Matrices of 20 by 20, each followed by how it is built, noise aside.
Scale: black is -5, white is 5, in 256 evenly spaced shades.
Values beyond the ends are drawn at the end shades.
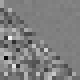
lower triangular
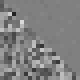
lower triangular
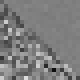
lower triangular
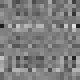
low rank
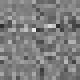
low rank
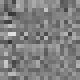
low rank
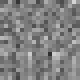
low rank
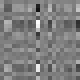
low rank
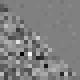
lower triangular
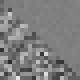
lower triangular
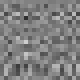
low rank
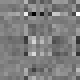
low rank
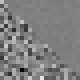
lower triangular
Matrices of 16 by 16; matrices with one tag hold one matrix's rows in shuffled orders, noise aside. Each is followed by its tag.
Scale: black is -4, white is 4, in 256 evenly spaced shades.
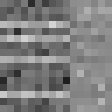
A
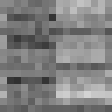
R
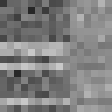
A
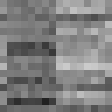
R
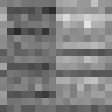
R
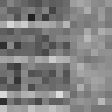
A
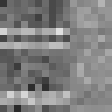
A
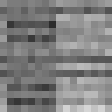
R
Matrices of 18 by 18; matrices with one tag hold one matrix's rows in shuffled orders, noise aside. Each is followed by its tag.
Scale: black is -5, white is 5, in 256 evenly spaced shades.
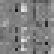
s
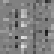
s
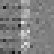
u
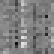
s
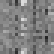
s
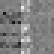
u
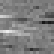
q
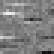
q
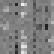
s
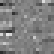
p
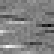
q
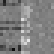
u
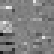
p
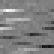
q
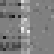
u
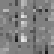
s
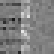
u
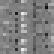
s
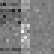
u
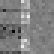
u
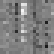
s
